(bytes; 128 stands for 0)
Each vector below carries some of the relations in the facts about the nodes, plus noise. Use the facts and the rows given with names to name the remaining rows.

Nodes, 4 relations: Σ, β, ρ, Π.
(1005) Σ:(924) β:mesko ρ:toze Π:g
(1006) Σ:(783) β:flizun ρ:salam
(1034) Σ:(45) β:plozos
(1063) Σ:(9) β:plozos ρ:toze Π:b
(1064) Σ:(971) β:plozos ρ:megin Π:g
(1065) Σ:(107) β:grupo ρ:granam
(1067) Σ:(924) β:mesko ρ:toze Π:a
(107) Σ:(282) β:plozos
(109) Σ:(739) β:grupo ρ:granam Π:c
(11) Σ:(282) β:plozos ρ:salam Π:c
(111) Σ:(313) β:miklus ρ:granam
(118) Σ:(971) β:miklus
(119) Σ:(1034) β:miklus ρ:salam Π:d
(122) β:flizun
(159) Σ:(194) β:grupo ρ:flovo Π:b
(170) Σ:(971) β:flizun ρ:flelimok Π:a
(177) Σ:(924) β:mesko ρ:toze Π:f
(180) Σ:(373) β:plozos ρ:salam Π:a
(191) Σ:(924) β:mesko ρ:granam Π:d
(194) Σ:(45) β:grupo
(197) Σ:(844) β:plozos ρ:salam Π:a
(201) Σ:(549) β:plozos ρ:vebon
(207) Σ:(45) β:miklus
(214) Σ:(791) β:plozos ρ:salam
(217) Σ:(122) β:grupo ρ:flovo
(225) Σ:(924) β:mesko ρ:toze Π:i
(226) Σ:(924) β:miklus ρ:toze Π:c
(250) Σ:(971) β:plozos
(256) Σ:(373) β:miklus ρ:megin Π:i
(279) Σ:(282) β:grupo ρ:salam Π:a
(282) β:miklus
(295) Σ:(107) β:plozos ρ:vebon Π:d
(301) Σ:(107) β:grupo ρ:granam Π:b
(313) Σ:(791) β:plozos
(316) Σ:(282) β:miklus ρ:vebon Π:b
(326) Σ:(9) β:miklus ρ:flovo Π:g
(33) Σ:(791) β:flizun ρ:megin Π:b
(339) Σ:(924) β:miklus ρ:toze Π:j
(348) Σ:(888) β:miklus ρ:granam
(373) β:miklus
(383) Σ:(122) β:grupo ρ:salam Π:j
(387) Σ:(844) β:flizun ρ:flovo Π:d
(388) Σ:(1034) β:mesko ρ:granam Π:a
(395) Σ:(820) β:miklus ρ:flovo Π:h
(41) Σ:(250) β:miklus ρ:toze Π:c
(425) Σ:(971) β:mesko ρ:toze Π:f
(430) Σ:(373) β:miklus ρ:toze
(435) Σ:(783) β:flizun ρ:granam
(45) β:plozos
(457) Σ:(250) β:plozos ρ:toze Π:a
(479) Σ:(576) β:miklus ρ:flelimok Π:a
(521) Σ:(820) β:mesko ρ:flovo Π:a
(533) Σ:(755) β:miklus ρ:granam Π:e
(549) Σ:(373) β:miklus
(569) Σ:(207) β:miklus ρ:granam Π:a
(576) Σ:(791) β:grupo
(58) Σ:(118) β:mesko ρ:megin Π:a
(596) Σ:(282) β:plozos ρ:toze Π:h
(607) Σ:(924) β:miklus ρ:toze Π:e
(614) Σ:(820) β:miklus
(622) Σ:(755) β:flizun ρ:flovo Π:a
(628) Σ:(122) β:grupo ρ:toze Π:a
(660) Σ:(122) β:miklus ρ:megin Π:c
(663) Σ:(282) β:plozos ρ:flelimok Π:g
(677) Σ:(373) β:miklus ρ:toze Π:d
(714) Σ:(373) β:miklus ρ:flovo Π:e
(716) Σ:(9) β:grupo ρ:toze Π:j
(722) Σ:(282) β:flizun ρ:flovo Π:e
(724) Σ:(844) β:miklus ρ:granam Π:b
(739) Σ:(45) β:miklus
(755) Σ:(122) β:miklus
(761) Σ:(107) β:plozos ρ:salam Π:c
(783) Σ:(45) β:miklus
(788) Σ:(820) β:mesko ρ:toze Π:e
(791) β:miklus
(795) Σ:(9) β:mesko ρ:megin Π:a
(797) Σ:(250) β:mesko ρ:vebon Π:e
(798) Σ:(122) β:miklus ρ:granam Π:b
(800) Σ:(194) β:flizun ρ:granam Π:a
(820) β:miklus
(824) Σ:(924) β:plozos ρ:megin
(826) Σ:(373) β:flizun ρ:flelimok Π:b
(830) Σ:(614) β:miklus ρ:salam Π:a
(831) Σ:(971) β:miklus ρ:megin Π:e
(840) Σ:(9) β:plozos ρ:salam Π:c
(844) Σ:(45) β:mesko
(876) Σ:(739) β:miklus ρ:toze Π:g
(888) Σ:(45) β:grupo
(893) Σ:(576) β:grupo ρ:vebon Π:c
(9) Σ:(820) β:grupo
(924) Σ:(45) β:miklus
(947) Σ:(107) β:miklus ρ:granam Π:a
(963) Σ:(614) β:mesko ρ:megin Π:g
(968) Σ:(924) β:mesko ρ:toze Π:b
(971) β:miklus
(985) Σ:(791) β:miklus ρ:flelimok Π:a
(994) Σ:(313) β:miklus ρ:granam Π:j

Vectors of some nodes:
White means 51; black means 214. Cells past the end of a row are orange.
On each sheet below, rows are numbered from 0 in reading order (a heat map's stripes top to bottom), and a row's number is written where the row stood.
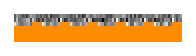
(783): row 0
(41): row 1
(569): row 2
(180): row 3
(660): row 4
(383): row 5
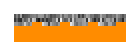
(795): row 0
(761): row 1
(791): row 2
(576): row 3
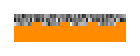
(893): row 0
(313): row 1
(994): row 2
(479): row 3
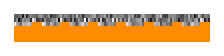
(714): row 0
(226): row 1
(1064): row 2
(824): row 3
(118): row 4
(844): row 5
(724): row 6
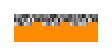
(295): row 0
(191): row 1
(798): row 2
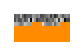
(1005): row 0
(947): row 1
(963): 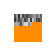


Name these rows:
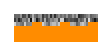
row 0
(628)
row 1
(326)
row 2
(797)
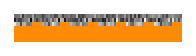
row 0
(109)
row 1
(301)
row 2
(388)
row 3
(788)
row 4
(831)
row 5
(214)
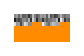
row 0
(716)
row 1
(339)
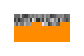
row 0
(170)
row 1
(888)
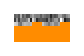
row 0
(876)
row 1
(830)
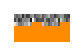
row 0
(607)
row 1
(435)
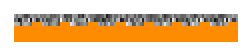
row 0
(596)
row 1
(1006)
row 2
(924)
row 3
(521)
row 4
(1065)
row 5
(968)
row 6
(1063)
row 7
(457)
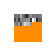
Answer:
(826)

